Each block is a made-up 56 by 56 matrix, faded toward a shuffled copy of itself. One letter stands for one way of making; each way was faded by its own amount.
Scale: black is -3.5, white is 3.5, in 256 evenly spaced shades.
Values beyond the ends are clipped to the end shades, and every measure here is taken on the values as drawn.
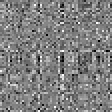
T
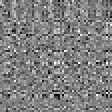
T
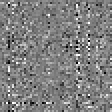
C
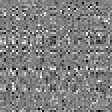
T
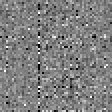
C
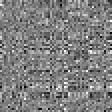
T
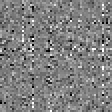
C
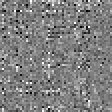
C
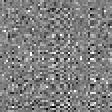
T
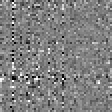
C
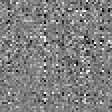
C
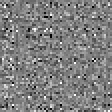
C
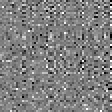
T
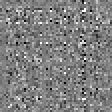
C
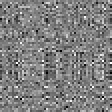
T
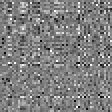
T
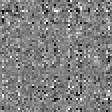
C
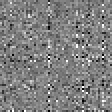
C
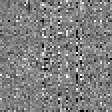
C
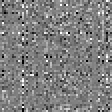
C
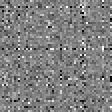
C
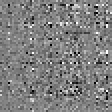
C
